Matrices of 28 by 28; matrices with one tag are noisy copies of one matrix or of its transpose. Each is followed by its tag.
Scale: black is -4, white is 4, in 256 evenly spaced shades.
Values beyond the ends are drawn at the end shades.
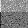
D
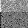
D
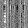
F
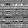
F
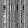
F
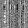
F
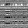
F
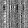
F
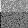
D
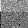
D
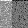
D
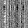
F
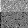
D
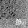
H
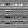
F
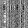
F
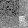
H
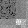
H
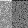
D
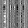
F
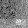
H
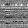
F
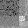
H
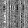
F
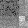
H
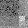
H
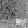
H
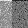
D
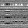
F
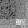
H
